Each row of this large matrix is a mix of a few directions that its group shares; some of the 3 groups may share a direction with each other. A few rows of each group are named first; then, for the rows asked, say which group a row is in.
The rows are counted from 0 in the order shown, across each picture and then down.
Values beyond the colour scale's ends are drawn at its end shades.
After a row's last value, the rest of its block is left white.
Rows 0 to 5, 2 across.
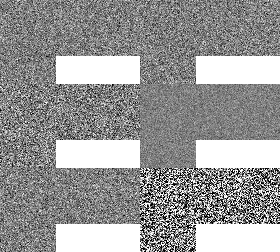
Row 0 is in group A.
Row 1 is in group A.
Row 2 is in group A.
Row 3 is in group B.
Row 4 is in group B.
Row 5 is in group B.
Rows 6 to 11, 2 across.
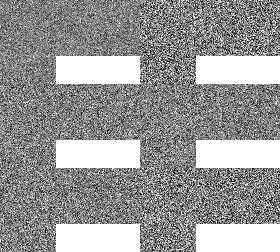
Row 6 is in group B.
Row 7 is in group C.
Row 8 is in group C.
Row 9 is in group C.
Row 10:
B
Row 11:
A
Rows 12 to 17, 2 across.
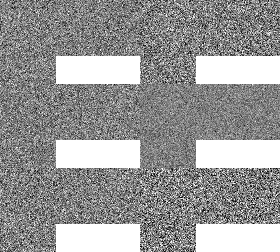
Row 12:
C
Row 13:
B
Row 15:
A
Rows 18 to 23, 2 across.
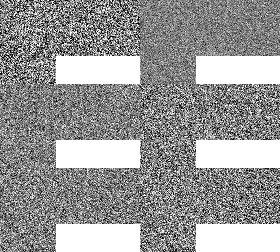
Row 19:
B
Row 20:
B
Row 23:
A
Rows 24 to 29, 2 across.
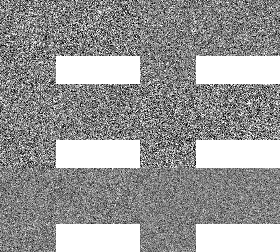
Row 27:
A
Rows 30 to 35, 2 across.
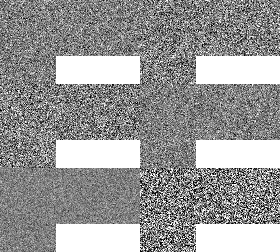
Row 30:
C
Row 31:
B
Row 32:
A
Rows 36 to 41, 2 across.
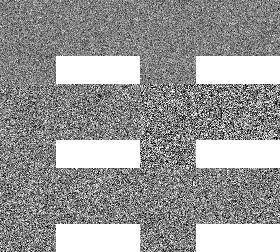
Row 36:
A
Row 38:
B
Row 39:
C
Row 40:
B
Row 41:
A
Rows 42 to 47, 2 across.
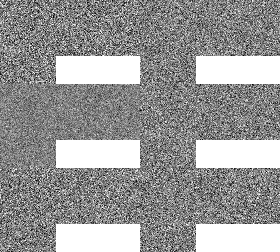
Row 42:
A
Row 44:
B
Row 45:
A
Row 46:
C
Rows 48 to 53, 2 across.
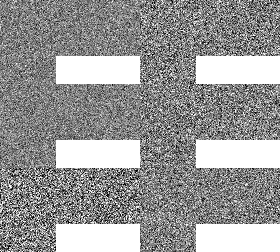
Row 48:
C
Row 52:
C
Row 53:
A
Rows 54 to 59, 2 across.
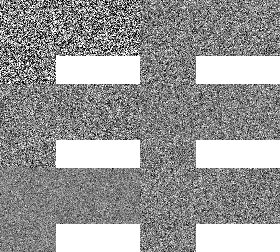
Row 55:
C
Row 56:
A
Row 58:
A
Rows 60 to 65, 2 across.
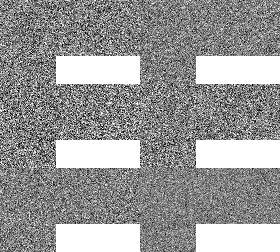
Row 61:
C
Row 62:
A
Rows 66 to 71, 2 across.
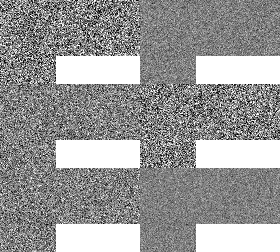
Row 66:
B
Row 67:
C
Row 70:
A
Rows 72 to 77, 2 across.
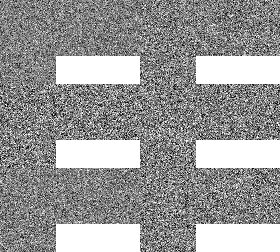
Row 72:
C
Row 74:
C
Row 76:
B
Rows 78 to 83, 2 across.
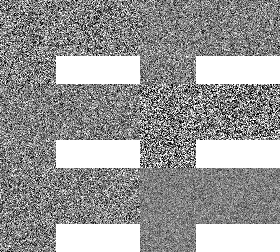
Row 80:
C
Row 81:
B
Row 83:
C
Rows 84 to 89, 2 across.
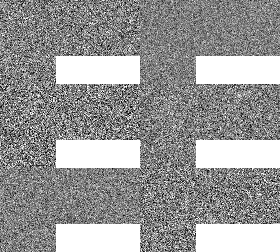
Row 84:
C
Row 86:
A
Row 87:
B
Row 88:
B
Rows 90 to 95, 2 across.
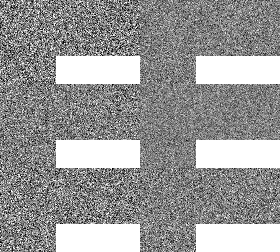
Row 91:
B
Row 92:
B
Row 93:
A
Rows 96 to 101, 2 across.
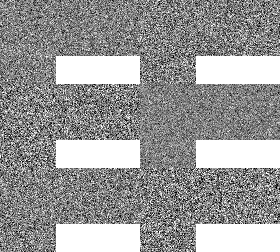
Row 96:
A
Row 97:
B
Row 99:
C
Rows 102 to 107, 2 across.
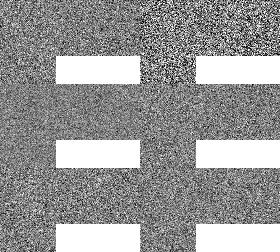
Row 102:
A
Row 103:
A
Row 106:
B
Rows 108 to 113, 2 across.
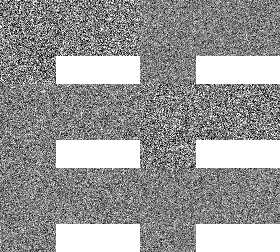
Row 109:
C
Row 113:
C
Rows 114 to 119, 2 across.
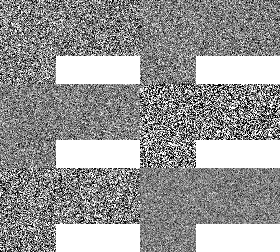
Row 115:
A
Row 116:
A
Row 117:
C
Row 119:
B
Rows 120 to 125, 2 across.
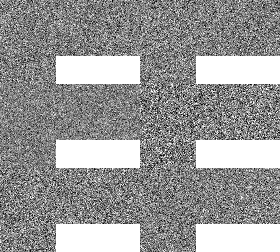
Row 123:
C
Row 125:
A
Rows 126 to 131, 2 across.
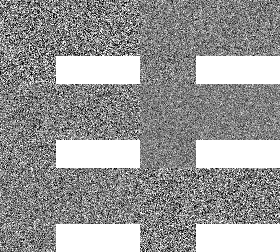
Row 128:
B
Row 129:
A
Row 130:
C
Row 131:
B
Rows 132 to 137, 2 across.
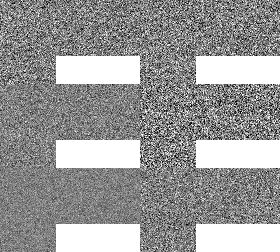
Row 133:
C
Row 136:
C
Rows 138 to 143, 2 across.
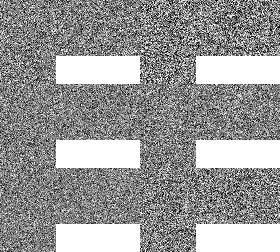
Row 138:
C
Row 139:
B
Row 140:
C
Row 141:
B
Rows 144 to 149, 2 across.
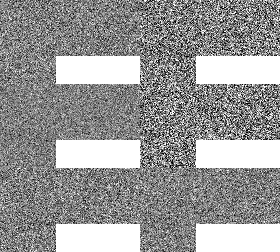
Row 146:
A
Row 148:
A
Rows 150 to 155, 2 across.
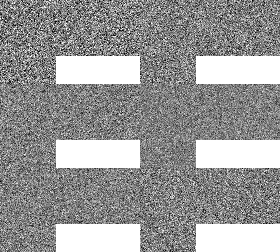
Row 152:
C
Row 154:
B
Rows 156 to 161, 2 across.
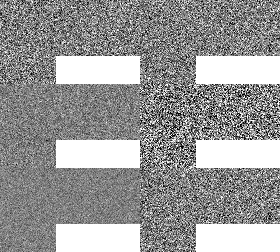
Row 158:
A
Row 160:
C
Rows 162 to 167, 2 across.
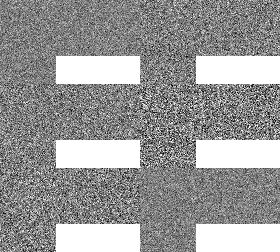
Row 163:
A
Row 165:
B
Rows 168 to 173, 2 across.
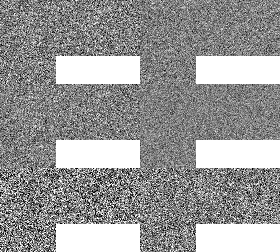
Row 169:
C
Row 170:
B
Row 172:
B
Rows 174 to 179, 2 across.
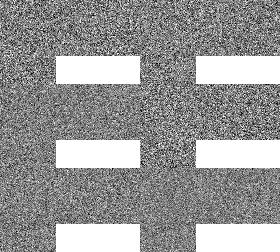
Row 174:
B
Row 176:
C
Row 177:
A
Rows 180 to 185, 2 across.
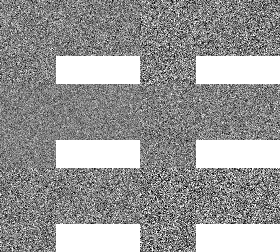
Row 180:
A
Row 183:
A
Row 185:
A
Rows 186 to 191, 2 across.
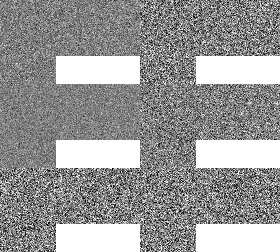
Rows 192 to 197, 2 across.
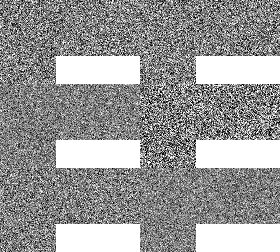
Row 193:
C
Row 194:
A
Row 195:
C
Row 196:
B
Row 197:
B
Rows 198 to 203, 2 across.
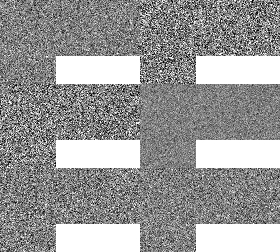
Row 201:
C
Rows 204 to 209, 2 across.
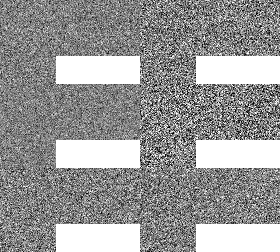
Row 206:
C
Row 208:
C
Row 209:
C
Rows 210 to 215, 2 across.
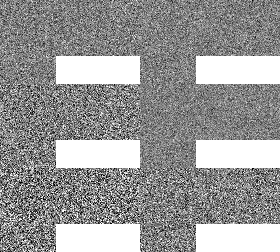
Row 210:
B
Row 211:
A
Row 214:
B
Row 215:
B
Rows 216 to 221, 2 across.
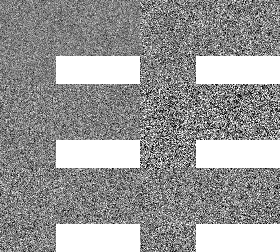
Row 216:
B
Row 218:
B
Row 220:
A
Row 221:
A
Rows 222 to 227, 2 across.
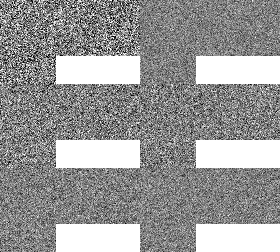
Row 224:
C
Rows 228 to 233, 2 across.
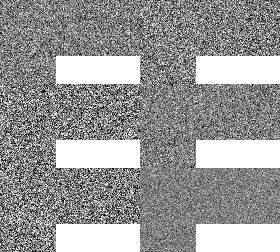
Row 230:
C
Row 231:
B
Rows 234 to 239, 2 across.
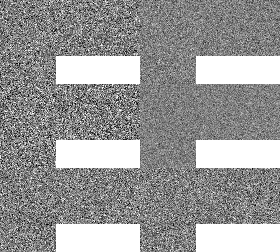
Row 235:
A
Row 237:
A
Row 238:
A
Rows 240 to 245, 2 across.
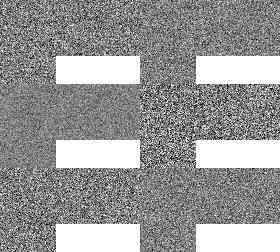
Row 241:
B
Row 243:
B
